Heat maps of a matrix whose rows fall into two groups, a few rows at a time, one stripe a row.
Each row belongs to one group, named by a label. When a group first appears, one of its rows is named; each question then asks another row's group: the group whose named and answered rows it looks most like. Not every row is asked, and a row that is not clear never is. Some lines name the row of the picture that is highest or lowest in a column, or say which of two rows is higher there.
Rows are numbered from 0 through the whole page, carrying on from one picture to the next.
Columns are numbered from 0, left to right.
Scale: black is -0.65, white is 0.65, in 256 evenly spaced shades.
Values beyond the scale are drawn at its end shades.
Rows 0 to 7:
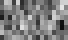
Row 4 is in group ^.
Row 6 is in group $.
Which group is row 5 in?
^
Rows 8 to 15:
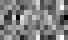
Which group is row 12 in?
^
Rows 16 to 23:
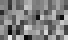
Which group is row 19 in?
^
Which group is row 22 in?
$
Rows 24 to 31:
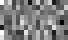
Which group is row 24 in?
$
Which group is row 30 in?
$
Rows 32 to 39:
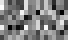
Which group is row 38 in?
^
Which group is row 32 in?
$
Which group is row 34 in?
^
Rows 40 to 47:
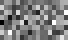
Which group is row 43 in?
$
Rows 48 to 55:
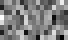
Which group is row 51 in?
$
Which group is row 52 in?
$
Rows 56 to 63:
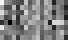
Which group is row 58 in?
$
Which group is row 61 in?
$
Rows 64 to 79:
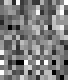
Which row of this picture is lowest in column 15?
79
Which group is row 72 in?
^
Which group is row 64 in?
^
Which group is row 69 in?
$
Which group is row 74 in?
$
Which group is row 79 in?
^
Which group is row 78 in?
$
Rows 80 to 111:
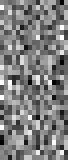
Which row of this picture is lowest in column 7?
96
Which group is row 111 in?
$
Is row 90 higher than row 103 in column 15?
Yes
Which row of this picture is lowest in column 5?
85
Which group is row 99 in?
$
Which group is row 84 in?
$
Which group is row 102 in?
^
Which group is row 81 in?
$
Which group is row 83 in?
^
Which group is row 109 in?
^
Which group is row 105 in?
$
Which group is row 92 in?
^
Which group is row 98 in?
^
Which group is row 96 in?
$
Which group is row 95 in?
$
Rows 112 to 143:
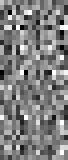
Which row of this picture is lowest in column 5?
117
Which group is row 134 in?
^
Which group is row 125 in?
^
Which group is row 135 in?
$
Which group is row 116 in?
^
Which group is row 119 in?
^
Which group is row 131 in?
^
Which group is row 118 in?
^
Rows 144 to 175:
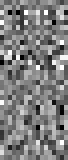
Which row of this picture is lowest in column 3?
155
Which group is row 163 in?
$
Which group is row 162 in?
$
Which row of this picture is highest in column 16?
155
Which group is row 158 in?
$
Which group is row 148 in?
$
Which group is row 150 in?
$
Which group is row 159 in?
$
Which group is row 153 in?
^
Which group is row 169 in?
^
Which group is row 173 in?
$
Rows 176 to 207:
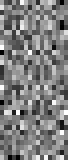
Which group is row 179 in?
$
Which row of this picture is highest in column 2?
198
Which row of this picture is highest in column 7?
186
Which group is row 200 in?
^
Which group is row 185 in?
$
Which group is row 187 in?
$
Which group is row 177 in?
$
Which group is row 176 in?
^
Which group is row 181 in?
^
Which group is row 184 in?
$
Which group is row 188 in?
$
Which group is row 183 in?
$
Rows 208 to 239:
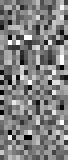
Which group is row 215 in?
$
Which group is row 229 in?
^
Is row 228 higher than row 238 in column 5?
Yes
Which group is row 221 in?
^
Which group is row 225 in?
$
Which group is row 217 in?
$
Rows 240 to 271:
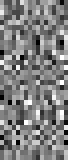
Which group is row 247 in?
^
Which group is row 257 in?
^
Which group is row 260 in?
$
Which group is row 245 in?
$
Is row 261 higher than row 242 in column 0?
No
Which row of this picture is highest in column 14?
260
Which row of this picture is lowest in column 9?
248
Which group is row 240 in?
^
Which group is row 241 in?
$
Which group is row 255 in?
^
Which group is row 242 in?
$
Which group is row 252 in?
$
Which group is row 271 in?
^
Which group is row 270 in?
^
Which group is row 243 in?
^
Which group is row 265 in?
^
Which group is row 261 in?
$
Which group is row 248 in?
^
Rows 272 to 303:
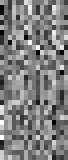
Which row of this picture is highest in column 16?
279
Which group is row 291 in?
^
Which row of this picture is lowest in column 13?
296
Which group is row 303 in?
$
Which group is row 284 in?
$
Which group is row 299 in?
$
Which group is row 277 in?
$
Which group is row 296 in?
$
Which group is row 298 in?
^
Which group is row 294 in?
$
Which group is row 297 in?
$
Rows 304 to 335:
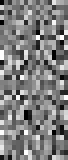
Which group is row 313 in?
^
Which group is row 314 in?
$
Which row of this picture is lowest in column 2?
335
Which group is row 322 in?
^
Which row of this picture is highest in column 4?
323
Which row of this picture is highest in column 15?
311
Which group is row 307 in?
$
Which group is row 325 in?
^
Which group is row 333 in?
$
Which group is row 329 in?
^
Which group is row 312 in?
^
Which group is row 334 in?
$
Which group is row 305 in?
$
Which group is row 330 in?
$
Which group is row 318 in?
$
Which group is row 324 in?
$
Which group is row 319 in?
^
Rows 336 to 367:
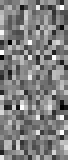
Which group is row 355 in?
$
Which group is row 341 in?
^
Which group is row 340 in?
$
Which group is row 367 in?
$
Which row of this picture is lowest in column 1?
357
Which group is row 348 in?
^
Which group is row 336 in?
^
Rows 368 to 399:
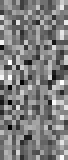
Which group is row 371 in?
$
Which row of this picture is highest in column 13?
388
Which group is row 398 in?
^
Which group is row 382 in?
$
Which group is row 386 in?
^
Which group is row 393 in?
$
